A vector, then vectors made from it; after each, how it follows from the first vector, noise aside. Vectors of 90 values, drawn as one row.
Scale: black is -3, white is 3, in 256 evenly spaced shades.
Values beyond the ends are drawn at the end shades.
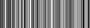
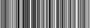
wrapped around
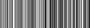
wrapped around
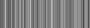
shrunk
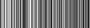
sign-scrambled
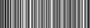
sign-scrambled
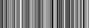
wrapped around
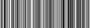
wrapped around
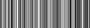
wrapped around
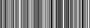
wrapped around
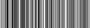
wrapped around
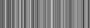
shrunk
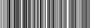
wrapped around
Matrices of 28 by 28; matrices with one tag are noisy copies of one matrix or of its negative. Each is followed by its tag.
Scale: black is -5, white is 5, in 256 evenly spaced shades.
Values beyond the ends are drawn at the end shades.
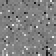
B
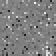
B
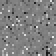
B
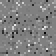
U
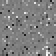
B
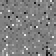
B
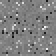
U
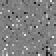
B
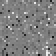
B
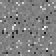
U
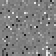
B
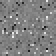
U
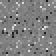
U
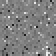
B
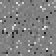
U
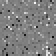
B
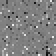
B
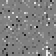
B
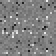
U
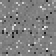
U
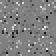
U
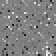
B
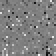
B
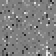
B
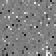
B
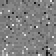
B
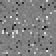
U
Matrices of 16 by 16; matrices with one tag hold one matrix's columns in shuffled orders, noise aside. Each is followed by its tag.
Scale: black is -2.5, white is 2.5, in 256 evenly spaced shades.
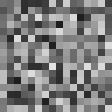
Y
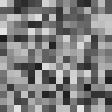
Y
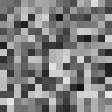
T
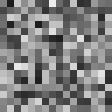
Y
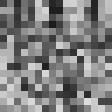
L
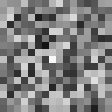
T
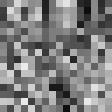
L
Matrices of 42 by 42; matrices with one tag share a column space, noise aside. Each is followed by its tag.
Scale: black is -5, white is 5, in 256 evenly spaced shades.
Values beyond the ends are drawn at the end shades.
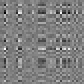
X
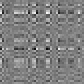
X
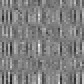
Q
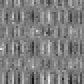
Q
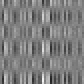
Q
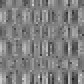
Q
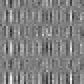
Q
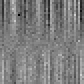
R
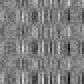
Q
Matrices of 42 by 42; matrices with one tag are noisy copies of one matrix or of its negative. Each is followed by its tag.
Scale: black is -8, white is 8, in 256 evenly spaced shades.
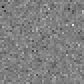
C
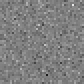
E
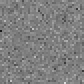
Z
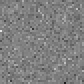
Z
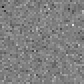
C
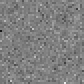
Z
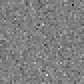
E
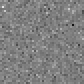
C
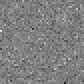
Z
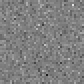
E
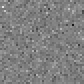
C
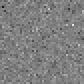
C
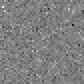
C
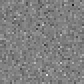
E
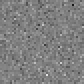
E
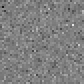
C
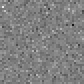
C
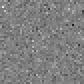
C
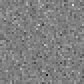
E
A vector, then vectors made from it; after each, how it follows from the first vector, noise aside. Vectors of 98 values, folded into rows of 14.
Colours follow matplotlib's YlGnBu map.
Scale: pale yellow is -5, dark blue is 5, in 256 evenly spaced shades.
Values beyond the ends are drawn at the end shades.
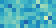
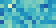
wrapped around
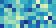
scaled up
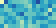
wrapped around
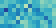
wrapped around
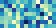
scaled up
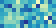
scaled up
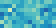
wrapped around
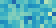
wrapped around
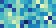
scaled up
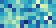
scaled up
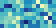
scaled up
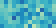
wrapped around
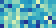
scaled up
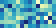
scaled up
